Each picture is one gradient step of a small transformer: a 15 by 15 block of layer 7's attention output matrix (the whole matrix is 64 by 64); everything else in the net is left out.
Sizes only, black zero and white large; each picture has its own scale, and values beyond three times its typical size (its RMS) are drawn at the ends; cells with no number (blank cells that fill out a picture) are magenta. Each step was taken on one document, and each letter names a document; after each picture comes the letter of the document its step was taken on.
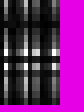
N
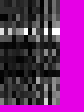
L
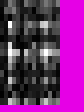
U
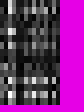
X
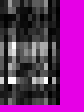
X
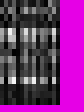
X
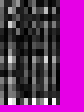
X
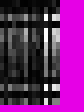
L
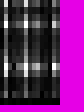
N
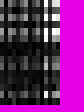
L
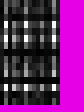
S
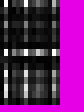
N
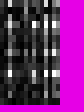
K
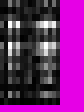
U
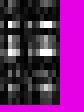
U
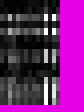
L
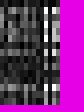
L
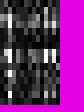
K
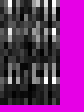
K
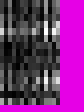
L
